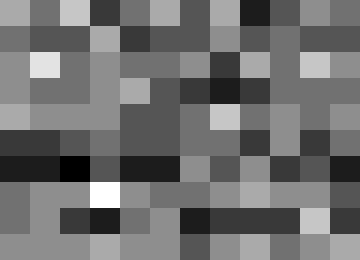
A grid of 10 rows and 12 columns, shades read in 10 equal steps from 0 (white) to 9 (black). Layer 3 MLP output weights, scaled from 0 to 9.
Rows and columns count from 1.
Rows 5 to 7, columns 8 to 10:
2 5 4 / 5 7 4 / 6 4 7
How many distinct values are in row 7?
5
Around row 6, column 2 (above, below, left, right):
4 8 7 6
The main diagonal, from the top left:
3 6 5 4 6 6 4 4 7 5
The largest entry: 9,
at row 7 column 3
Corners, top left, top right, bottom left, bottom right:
3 5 4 3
